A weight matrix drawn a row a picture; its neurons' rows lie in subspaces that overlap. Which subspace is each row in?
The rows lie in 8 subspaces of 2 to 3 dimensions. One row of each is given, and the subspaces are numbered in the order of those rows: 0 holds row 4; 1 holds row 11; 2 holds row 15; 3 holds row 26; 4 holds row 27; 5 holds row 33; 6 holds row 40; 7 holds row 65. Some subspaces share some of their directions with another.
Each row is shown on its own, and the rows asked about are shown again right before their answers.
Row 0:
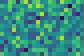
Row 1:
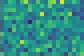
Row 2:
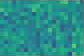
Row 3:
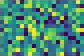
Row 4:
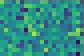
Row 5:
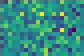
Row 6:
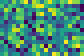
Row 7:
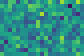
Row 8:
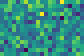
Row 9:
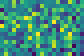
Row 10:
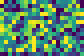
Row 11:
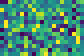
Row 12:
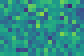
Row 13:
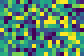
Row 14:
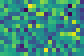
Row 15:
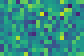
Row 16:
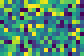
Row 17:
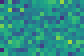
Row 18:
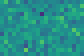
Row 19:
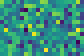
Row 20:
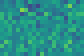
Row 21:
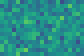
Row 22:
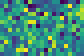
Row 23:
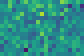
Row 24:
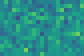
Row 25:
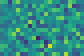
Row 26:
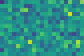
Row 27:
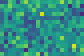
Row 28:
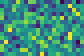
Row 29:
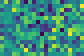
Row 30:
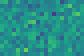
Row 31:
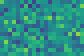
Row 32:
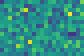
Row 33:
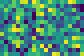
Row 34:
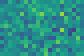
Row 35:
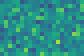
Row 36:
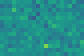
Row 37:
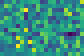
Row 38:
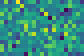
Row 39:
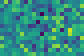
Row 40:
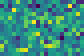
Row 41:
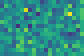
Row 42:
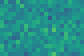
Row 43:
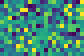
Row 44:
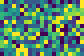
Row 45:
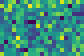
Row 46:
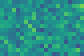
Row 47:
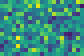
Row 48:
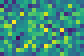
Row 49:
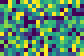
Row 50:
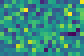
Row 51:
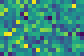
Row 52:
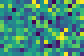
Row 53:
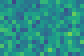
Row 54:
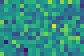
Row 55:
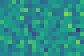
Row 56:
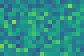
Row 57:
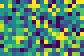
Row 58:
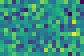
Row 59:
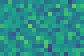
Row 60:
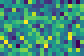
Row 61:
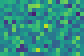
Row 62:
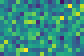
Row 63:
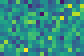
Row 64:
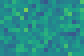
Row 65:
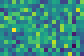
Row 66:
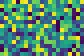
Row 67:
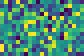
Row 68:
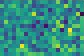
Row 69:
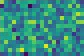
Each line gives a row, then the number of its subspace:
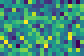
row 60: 5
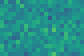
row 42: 2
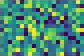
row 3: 0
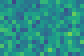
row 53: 3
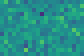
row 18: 4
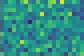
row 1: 6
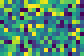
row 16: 0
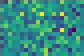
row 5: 1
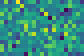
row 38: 2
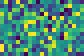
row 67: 2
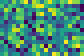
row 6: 5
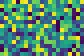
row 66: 7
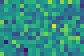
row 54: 2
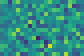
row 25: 5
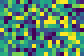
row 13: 0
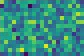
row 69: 1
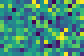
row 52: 6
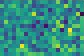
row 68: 4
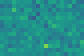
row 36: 6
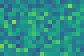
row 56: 1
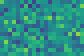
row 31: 2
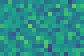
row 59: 5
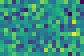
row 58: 7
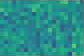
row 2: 7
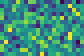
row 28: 5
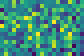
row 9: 7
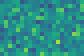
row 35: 1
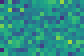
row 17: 3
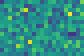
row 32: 3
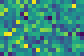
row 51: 2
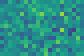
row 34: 1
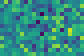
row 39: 4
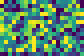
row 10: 1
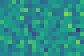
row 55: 0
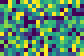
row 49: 4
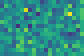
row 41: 7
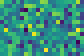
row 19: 0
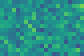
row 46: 5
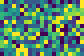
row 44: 2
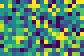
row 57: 6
